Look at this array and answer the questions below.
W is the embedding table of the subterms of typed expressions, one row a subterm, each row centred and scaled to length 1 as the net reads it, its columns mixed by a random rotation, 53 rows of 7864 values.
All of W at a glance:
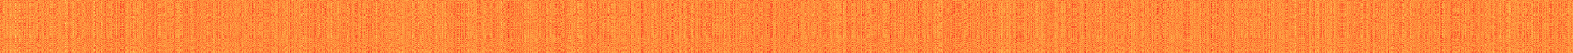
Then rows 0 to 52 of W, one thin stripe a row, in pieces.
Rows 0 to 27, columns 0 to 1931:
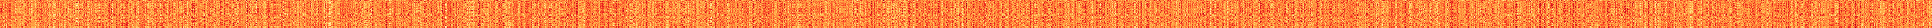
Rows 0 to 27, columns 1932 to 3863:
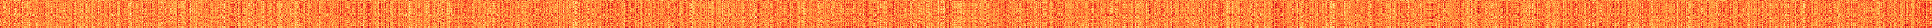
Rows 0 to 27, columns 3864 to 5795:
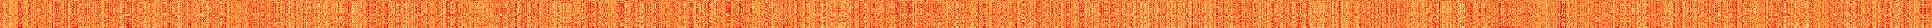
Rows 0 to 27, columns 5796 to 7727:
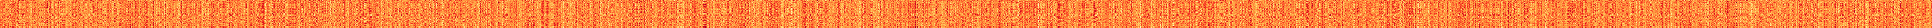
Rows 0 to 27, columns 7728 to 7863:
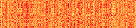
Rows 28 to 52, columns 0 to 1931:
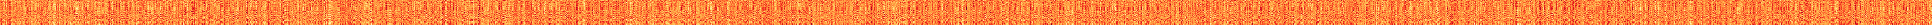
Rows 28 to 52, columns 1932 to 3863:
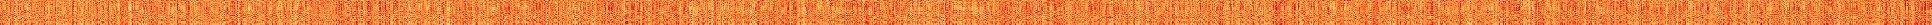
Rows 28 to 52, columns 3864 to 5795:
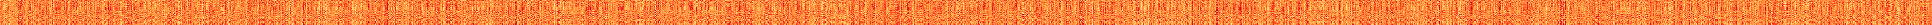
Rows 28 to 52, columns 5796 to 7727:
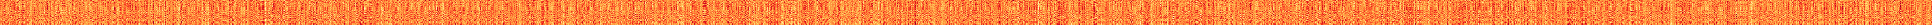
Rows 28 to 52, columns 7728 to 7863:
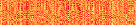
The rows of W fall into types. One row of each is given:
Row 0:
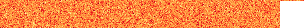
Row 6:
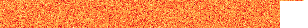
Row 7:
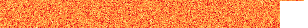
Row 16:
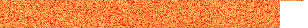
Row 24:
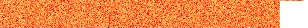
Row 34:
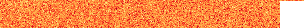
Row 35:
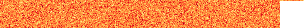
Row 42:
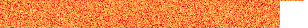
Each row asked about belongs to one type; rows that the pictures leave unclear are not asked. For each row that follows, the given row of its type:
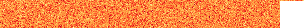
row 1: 6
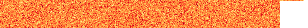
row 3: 35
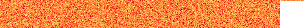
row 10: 16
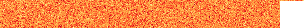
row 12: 6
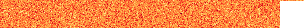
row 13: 35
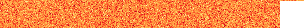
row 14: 34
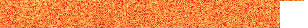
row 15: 34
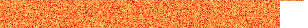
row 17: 16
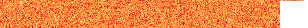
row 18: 35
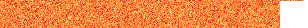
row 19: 6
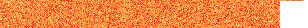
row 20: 24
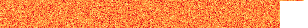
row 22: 7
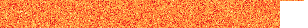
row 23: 0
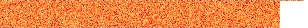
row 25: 24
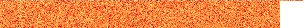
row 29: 6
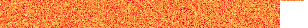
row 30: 16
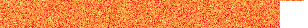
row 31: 24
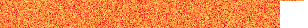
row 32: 34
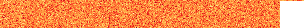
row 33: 24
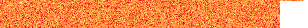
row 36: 35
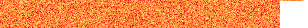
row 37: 35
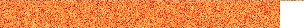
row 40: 0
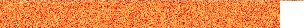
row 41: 35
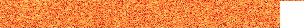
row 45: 34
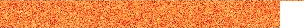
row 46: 0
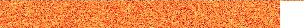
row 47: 16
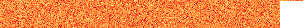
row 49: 6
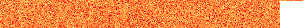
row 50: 34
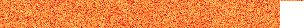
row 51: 16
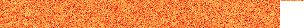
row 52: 16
